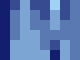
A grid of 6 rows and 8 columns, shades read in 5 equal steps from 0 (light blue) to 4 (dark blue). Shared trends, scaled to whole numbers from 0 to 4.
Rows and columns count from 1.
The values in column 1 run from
4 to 4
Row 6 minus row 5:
0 0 0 0 -1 1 0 0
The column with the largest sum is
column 1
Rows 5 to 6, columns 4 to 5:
1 2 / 1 1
